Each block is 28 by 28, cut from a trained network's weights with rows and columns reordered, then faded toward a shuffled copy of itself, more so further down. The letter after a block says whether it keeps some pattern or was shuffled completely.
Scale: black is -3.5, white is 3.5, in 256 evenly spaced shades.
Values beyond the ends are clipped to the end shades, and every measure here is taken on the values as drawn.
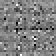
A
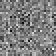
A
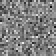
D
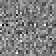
A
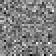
A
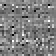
A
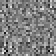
A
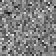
D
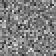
D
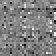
A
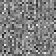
A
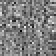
A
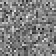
D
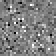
D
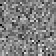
D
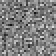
D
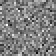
D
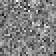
D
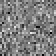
A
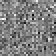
A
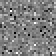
D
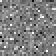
D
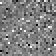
D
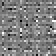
A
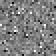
D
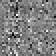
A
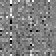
A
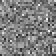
D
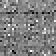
A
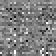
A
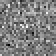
A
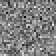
D
